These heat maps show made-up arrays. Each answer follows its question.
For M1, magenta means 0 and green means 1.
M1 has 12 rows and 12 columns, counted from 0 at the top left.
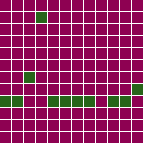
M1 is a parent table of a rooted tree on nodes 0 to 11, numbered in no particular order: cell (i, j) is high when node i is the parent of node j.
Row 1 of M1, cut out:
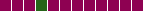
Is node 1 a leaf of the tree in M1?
no
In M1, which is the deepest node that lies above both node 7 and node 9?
8
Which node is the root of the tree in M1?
8
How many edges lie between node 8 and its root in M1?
0
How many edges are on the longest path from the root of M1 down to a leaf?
2
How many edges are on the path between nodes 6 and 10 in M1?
2
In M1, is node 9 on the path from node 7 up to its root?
no
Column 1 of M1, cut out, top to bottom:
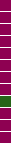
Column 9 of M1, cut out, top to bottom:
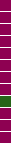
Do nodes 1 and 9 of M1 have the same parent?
yes
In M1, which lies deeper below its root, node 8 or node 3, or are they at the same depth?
node 3
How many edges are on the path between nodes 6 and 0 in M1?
2
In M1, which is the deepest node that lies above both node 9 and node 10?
8
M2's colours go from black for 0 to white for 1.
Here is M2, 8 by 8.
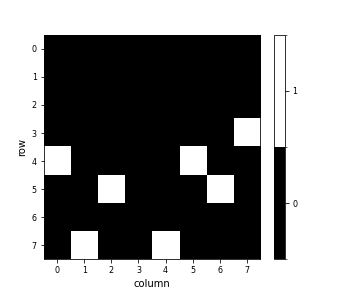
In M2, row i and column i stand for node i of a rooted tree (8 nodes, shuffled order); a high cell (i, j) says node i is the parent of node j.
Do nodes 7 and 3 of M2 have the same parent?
no
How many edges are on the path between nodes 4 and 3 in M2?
2
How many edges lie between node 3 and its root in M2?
0
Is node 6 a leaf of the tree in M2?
yes
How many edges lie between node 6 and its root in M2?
4
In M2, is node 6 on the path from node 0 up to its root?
no
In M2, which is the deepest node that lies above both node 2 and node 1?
7
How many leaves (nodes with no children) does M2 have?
4
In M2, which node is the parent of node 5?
4
